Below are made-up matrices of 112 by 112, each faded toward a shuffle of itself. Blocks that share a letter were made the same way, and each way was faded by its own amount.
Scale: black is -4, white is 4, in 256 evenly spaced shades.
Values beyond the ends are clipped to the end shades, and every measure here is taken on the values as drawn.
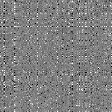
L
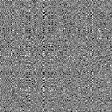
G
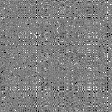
L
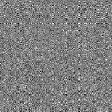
G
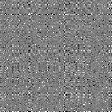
L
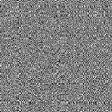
G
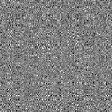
G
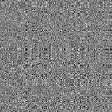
G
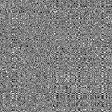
G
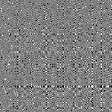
L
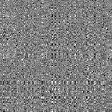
G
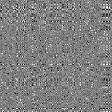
L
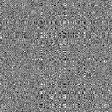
G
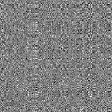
G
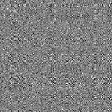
G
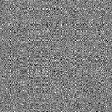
G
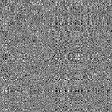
G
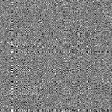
G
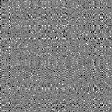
L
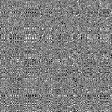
G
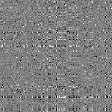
L
